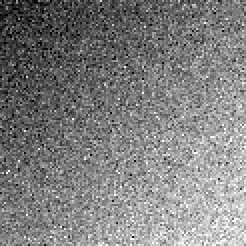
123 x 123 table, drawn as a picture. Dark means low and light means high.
Stripes: none. Ninth with the lowest average: top left. Slope: up to the bottom right. Odd rows or columns: none. Ninth with the highest average: bottom right.
